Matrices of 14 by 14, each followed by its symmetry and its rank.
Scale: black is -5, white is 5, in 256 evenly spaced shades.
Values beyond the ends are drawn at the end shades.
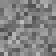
neither, full rank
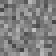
neither, full rank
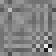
symmetric, rank three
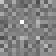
symmetric, rank three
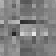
neither, rank two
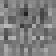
neither, rank three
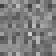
neither, rank three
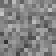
neither, full rank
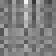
neither, rank two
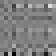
neither, rank two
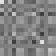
symmetric, rank three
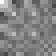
symmetric, rank three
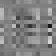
neither, rank two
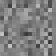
neither, rank three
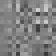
neither, rank two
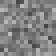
neither, full rank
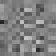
neither, rank three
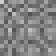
symmetric, rank three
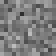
neither, full rank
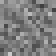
neither, full rank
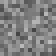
neither, full rank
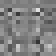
neither, rank two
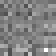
neither, rank three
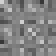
symmetric, rank three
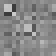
symmetric, rank three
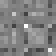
symmetric, rank three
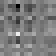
neither, rank two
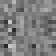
neither, rank three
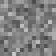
neither, full rank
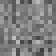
neither, rank three
